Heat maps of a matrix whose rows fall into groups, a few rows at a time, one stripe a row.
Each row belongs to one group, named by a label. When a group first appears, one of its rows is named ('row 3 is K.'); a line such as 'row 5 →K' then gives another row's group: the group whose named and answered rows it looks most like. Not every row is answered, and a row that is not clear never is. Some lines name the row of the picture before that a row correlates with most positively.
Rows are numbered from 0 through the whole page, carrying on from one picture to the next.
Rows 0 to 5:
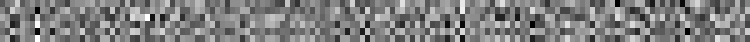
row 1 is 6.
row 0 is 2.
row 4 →6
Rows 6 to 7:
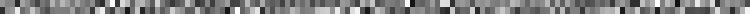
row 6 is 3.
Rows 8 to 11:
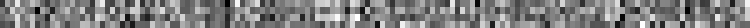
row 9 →6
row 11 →2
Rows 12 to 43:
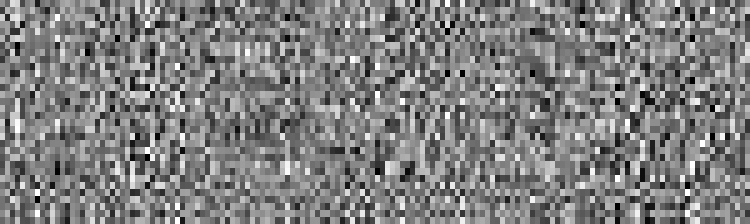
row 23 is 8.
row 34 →2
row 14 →8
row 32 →2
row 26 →2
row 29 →8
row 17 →8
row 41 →2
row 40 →6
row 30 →8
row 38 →6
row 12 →6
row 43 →2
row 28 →6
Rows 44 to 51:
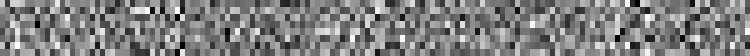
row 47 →6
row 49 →2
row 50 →8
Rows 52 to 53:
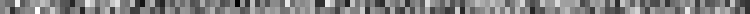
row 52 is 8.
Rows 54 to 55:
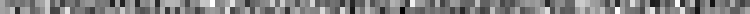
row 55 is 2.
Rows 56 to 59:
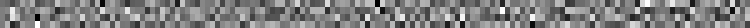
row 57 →2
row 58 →6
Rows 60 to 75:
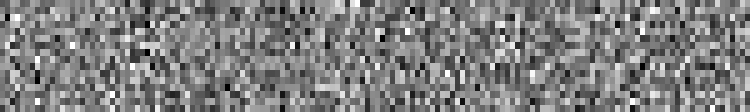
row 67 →2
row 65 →2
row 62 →8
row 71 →6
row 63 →2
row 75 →3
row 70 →6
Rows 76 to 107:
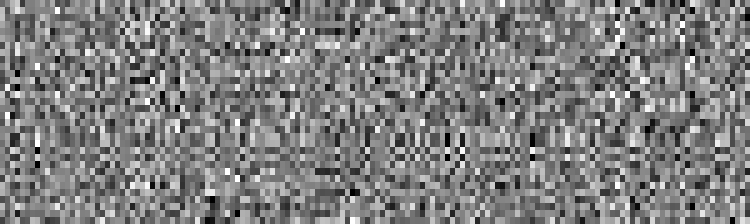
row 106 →3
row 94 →2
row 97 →6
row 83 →8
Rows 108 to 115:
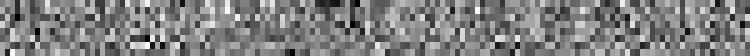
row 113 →2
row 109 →3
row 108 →3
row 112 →6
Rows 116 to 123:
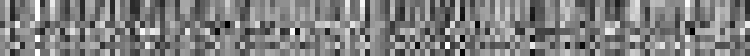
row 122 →6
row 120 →8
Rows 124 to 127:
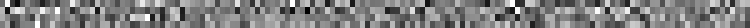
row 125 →8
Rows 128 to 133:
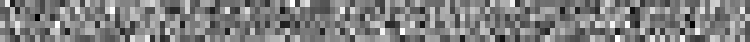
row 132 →2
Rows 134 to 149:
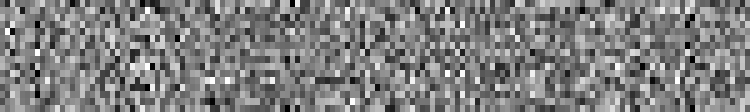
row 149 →8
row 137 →6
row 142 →8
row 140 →6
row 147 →6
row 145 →3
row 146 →2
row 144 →6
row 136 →8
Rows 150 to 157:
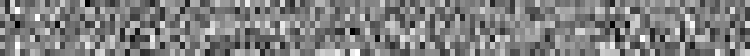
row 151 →8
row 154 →3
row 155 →2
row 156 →8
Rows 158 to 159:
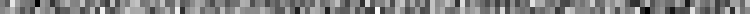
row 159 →2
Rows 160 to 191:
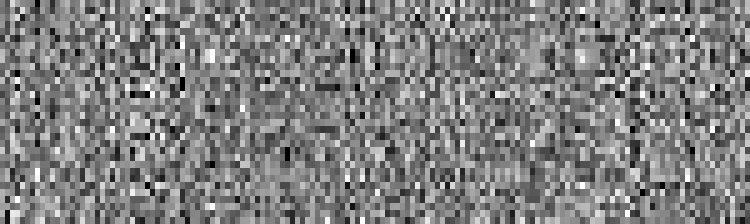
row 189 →3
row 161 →6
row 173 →2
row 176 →6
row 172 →3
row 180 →6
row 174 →6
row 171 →8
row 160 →6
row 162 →6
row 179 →2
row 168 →3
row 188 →8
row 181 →8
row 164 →6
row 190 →8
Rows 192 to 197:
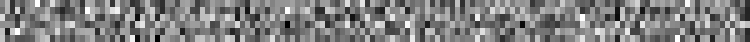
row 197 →3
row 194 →3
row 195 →8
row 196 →8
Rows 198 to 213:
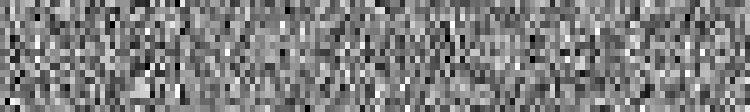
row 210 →2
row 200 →6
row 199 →8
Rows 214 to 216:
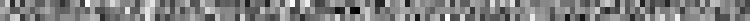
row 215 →3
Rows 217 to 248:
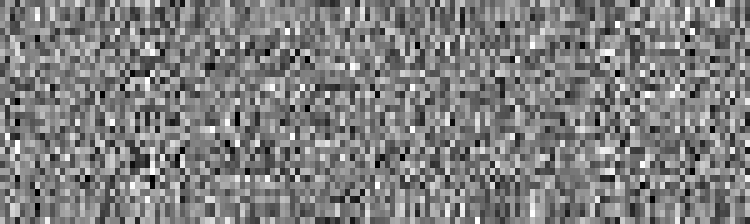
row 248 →3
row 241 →8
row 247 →6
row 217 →3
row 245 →3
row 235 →3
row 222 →6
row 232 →8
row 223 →6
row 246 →6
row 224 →8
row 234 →3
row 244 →6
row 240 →2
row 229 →3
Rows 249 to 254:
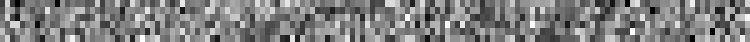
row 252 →6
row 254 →8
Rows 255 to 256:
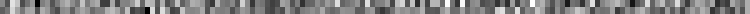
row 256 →2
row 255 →6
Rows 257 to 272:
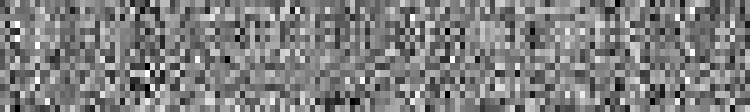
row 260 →8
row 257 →2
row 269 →2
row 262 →8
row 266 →2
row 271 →3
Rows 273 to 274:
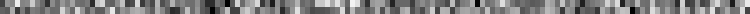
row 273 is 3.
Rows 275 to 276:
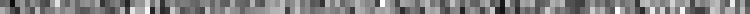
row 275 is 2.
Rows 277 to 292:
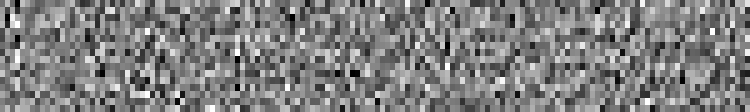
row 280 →8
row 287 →3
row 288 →2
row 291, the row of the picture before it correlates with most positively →275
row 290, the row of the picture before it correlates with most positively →276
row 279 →8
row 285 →8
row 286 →6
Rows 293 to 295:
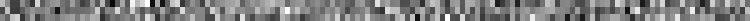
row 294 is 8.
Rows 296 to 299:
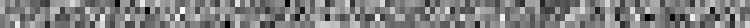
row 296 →8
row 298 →2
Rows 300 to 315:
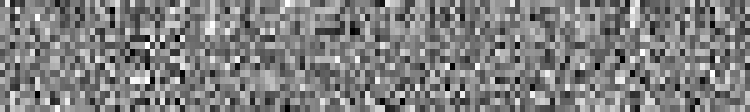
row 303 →3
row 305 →2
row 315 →8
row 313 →6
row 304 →3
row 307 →2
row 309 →3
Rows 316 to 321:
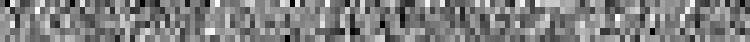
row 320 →3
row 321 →8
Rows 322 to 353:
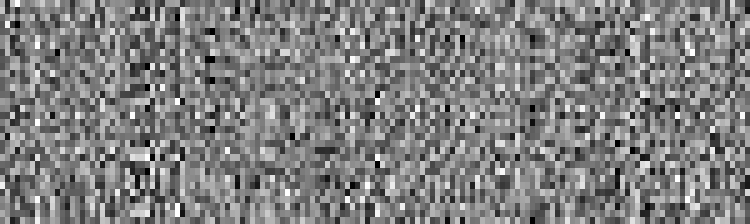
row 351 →2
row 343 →3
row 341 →8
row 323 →3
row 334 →2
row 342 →2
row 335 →2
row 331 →2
